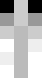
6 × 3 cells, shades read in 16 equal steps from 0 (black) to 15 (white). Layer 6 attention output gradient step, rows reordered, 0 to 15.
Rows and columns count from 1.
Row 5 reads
14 11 15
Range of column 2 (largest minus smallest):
1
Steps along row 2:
up down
